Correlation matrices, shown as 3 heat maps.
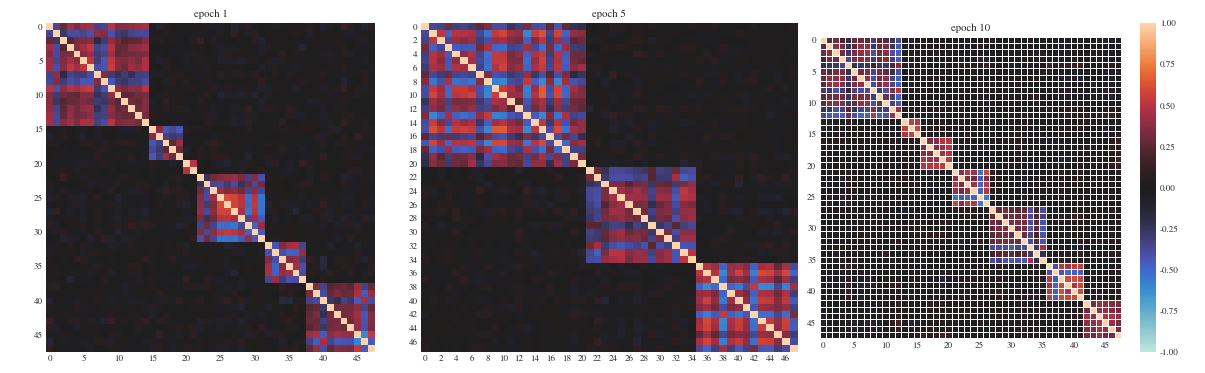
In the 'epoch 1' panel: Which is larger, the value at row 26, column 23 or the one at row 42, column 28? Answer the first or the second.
the second
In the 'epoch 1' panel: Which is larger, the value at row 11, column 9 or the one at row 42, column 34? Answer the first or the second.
the first
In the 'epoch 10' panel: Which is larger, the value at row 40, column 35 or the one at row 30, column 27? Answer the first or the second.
the second
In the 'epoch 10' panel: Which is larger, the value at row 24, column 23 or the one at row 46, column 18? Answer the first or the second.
the first
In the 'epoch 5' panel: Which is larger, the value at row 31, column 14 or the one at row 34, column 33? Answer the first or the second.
the second
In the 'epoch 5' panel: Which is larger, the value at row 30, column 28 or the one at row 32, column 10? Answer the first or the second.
the first
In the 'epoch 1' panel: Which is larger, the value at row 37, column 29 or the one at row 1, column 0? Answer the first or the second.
the first
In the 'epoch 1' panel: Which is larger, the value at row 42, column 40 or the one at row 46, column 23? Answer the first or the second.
the second
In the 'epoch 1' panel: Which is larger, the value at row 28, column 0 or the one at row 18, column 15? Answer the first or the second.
the first
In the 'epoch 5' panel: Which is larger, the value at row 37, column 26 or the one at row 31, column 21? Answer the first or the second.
the first
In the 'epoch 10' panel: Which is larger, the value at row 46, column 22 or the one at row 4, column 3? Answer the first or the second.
the first
